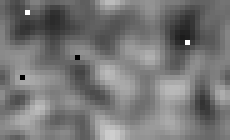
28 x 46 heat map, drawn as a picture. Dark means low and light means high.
The values follow a bell shape. Four lone cells stand out: two far higher and two far lower than their neighbours. The field is mottled with small blotches.
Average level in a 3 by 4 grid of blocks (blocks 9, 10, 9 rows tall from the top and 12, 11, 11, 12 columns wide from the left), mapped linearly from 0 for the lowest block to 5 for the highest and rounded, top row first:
0130 | 4353 | 4453
